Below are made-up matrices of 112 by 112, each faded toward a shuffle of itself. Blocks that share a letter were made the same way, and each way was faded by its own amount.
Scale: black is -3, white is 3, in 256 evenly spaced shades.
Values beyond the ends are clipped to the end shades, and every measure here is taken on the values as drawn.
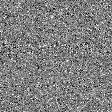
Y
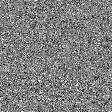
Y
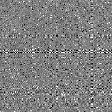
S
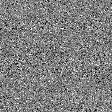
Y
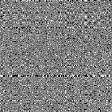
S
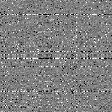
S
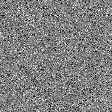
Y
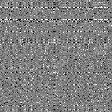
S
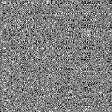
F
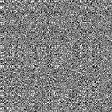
F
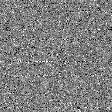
Y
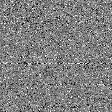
Y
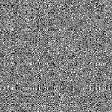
F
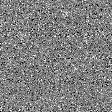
Y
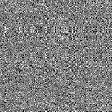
F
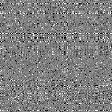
S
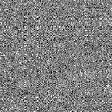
F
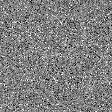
Y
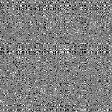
S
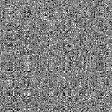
F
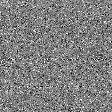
Y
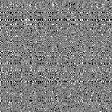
S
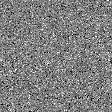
Y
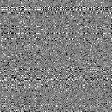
S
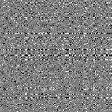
S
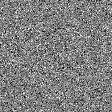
Y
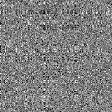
F
